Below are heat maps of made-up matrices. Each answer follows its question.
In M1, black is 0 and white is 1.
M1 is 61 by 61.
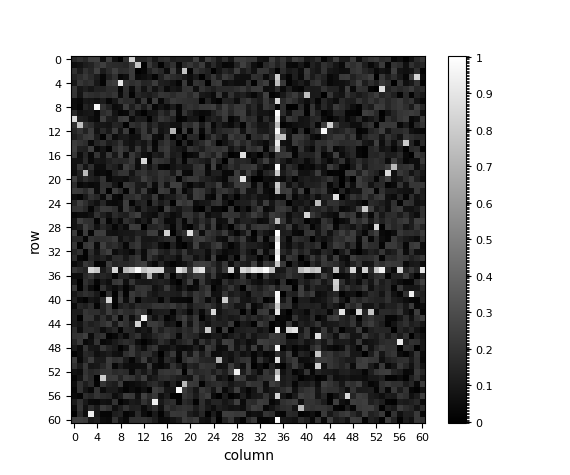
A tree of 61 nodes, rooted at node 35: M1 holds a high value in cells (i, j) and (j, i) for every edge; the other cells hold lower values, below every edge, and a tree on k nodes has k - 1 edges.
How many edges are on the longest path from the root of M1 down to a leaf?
2
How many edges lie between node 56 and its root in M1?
1
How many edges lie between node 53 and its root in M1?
1
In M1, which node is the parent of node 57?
14
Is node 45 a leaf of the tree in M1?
no
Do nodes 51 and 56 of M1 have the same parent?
no
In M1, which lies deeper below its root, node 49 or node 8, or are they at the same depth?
the same depth
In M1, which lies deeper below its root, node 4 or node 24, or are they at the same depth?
node 24
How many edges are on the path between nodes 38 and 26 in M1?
4
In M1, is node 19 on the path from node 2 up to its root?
yes
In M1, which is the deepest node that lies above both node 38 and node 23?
45
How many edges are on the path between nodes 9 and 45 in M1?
2
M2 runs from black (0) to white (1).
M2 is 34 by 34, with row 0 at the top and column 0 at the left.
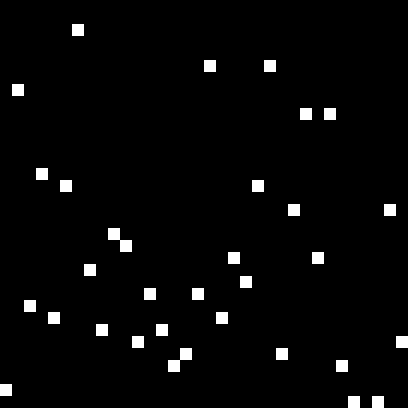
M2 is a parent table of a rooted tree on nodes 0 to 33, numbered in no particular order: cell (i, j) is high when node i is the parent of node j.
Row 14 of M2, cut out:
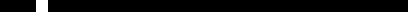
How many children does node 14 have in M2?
1
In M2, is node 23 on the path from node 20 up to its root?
yes
